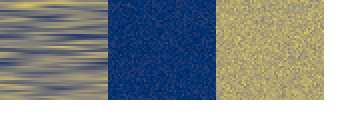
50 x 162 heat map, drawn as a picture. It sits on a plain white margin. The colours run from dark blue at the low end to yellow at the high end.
The table splits into one row of 3 panels. Panel 1,1: middling, streaked across, strong in contrast. Panel 1,2: very low, fine-grained, faint in contrast. Panel 1,3: high, fine-grained.
